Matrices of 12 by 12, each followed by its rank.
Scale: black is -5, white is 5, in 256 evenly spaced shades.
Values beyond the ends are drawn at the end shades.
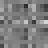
two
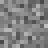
full rank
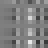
one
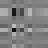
one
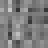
two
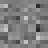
two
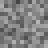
full rank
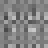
two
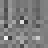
two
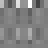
one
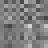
two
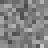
full rank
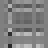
one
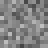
full rank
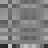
one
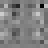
two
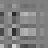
one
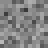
full rank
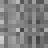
two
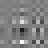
one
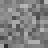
full rank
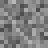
full rank
